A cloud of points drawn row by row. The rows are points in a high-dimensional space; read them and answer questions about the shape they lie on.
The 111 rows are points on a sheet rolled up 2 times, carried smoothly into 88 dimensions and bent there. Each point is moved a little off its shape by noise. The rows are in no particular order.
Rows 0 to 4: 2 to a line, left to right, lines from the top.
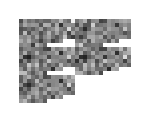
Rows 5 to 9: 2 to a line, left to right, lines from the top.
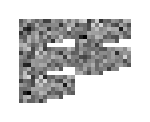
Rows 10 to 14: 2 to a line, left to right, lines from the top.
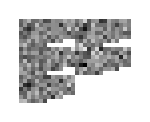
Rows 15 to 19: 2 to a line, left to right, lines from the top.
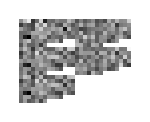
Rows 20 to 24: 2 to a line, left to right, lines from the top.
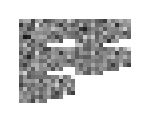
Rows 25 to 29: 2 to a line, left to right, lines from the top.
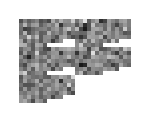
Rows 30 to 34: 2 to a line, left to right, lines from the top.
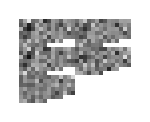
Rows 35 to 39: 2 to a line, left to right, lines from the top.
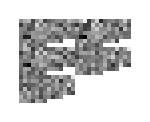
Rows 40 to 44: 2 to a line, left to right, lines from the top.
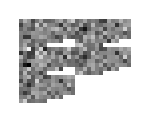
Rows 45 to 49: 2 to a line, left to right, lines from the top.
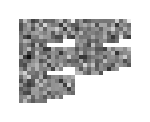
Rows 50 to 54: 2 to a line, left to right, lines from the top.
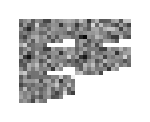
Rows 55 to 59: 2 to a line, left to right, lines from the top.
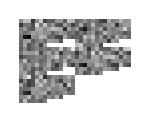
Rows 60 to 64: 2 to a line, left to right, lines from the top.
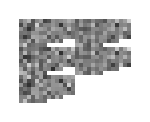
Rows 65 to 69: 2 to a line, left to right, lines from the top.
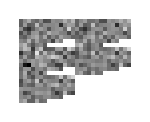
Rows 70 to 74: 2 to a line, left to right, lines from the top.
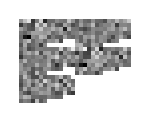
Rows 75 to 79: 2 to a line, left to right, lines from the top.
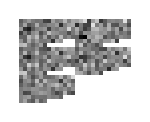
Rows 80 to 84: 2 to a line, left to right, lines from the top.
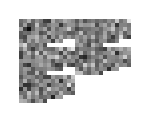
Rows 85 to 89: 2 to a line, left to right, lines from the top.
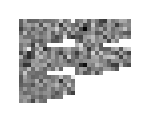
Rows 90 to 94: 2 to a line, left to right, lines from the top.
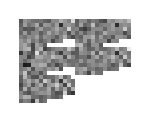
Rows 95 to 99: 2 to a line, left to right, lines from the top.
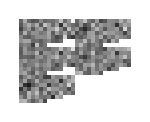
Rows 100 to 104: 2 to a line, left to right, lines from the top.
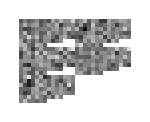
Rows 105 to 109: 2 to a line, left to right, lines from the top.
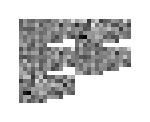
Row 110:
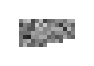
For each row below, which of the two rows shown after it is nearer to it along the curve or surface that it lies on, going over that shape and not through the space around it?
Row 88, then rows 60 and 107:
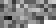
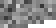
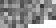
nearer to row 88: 107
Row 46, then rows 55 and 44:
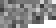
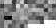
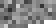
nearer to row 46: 55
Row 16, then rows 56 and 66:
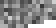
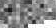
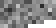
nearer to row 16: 56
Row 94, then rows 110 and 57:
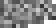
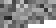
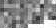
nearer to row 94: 57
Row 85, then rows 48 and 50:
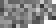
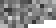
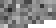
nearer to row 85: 48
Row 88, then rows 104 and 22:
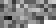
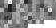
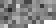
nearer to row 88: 104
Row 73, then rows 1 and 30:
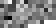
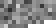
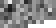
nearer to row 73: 30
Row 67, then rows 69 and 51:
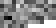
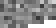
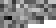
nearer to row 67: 51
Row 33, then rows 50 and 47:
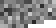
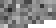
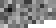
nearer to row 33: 47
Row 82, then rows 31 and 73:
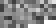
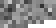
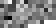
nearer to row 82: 73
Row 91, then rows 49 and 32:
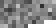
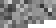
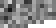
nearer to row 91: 49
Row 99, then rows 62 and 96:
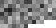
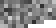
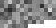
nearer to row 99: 62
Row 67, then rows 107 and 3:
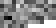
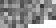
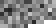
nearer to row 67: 107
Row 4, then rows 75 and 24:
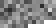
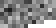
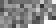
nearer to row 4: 75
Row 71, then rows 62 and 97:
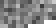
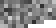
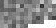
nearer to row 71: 97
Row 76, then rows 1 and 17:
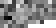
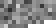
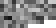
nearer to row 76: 17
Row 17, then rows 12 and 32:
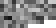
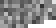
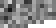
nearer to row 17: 12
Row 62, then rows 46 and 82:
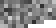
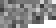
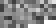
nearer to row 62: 46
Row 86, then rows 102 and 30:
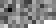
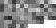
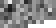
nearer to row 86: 30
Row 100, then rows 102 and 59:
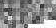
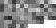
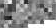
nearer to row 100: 102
